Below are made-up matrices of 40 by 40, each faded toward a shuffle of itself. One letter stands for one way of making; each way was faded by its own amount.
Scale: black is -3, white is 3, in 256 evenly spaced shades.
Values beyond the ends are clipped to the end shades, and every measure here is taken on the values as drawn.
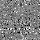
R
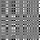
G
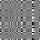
G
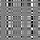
G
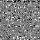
R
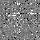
R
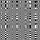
G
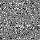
R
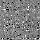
R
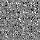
R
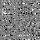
R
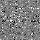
R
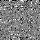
R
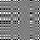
G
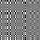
G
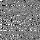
R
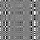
G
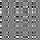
G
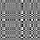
G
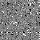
R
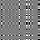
G
